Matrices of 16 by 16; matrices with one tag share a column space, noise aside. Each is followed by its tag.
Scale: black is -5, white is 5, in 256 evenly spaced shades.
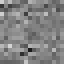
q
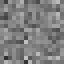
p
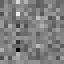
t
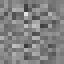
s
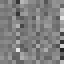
t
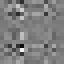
q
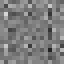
q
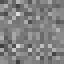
q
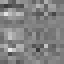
q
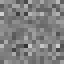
q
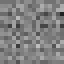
s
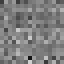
p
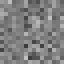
t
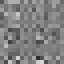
p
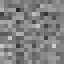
s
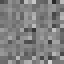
p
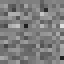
s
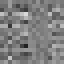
s
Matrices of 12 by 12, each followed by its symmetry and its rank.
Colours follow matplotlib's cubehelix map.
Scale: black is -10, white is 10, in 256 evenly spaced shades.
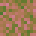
neither, full rank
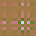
symmetric, rank one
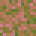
neither, full rank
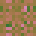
antisymmetric, rank two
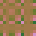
symmetric, rank one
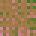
antisymmetric, rank two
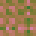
antisymmetric, rank two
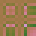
symmetric, rank one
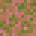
neither, full rank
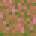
neither, full rank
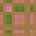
symmetric, rank one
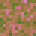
neither, full rank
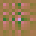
symmetric, rank one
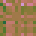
antisymmetric, rank two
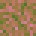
neither, full rank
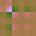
symmetric, rank one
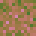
neither, full rank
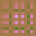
symmetric, rank one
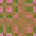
symmetric, rank one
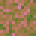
neither, full rank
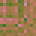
antisymmetric, rank two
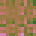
antisymmetric, rank two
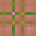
symmetric, rank one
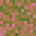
neither, full rank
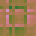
antisymmetric, rank two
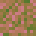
neither, full rank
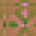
antisymmetric, rank two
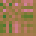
antisymmetric, rank two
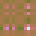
symmetric, rank one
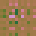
antisymmetric, rank two
